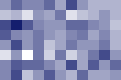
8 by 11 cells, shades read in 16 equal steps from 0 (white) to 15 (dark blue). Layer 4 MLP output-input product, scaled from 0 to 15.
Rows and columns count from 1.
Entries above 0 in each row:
11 11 11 11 11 10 11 11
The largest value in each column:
12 15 11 10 11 9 12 10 11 12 10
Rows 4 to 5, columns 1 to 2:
11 8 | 7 12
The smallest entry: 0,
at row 6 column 3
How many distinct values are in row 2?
6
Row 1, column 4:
8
